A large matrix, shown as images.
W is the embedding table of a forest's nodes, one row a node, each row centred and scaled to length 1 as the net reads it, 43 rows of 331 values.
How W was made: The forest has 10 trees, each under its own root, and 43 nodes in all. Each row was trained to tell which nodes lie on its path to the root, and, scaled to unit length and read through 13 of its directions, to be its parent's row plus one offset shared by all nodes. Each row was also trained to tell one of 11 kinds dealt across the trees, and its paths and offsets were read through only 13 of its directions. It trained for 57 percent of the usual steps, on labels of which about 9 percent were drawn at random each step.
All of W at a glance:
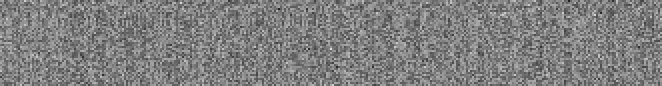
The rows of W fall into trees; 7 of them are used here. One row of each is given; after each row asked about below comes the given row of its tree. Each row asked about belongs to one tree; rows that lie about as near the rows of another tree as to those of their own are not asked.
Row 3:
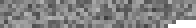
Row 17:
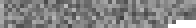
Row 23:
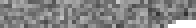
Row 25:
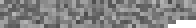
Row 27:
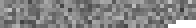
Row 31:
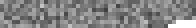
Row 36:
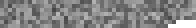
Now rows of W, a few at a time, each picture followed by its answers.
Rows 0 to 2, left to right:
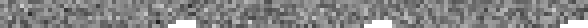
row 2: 17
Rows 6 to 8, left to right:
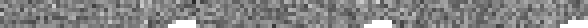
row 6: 27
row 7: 27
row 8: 27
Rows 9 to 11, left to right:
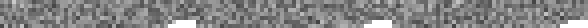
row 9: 23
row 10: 23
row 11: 23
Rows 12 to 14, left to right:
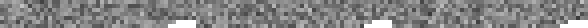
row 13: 3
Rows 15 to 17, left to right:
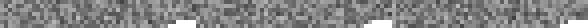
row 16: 23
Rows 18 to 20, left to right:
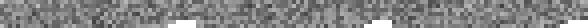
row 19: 3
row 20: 25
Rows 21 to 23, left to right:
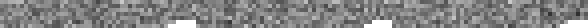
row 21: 23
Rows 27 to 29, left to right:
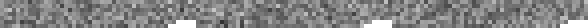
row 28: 27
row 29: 3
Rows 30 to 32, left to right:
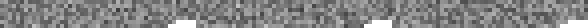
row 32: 31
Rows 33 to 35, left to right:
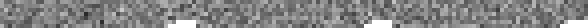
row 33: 27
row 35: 31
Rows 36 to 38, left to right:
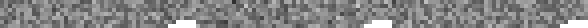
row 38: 36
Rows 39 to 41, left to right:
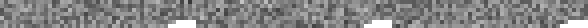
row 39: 23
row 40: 27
